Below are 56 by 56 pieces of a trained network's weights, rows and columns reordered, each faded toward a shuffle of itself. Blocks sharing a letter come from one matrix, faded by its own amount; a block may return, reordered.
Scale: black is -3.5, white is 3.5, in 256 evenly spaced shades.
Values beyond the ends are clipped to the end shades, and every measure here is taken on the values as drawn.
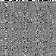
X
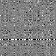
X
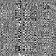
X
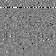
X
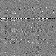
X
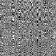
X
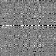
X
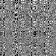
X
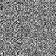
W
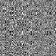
X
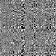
X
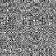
W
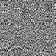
W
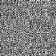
W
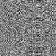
W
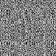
W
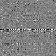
X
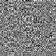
W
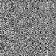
W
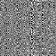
X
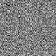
W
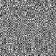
W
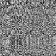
W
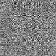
W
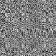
W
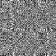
W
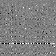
X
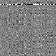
X
